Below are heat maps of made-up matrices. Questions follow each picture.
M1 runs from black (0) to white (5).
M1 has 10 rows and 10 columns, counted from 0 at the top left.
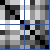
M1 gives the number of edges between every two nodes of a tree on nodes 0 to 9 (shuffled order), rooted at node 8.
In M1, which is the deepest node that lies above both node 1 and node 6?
9
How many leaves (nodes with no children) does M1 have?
5
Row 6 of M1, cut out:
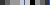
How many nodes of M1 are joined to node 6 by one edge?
2
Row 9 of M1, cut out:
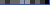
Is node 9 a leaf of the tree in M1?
no
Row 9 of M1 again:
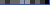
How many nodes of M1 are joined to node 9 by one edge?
3
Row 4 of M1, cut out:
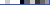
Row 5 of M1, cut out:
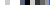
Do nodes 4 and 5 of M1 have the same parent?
yes
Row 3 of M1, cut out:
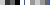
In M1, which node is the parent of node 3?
1
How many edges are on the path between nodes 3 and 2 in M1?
2
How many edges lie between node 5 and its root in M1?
2
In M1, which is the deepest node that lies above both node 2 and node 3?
1
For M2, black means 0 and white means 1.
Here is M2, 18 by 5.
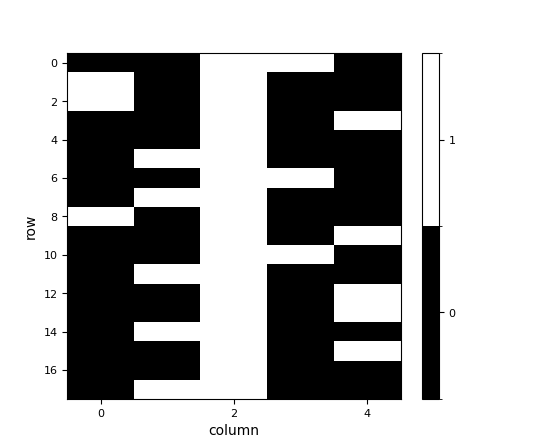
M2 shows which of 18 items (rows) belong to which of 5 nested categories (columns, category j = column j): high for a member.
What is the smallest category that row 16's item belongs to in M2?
2
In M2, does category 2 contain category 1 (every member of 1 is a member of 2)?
yes
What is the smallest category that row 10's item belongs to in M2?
3
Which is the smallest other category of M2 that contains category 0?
2
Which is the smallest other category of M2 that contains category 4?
2
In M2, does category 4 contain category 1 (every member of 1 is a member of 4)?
no
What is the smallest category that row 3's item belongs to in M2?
4
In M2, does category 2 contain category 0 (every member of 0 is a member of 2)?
yes
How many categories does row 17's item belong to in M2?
2
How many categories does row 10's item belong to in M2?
2
